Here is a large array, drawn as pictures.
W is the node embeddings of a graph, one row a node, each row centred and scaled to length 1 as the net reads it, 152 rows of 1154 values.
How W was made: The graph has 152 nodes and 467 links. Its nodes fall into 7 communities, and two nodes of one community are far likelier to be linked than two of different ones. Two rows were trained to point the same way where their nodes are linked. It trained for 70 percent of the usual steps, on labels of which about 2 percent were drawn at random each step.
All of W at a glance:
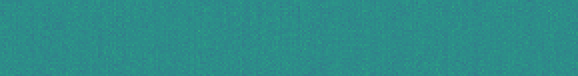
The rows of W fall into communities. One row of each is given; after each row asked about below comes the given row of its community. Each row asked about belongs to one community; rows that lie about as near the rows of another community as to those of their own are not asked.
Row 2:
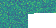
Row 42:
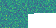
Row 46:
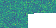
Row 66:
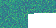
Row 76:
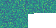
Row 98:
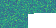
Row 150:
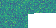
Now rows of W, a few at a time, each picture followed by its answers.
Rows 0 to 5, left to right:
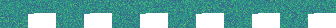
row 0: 150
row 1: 98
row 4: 42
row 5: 42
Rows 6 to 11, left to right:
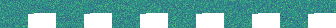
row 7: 46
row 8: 150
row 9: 42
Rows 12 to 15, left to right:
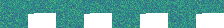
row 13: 98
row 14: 76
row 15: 66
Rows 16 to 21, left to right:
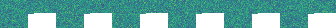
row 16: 150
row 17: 150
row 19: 42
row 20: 98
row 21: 46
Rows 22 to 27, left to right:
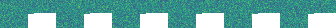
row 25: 2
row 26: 66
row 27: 42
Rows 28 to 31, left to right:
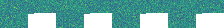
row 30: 66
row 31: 66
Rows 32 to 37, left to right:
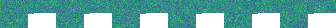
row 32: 76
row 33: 76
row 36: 2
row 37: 2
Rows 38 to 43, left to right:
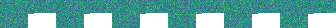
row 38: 42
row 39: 76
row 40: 98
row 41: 76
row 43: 150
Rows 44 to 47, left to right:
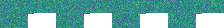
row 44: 2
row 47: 66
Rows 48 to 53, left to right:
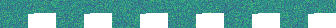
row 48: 2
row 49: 150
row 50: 2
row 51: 150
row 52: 76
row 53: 150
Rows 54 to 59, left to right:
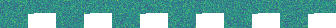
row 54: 150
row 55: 150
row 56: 46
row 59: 76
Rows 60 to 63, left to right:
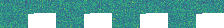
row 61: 76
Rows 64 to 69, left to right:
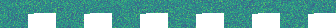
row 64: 46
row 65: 46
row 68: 2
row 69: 98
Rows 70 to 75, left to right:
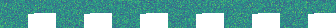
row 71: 2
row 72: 150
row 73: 76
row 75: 42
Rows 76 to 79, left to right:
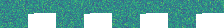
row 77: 42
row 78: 66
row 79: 76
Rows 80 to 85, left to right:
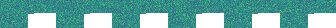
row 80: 46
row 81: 76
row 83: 2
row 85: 2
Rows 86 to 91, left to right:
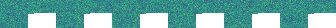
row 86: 2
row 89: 98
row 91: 46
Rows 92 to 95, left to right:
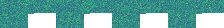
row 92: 42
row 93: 76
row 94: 98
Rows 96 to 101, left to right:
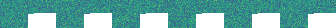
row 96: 98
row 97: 150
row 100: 98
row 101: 42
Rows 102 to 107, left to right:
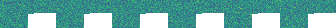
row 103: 98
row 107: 42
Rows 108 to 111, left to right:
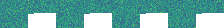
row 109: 98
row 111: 98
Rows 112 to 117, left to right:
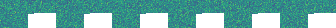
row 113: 66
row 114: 2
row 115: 2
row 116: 150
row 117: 66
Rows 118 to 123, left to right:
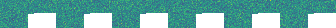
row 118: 46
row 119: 150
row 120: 150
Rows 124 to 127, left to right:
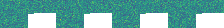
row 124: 150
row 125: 66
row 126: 150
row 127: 42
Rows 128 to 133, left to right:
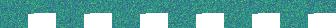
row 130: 2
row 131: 2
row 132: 76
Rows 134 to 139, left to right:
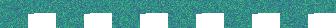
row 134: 76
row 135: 150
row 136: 98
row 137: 98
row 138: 150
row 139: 2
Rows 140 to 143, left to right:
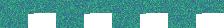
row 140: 66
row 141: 2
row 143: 46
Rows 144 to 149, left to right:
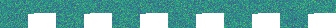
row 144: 46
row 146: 98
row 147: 2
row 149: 46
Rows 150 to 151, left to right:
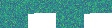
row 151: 2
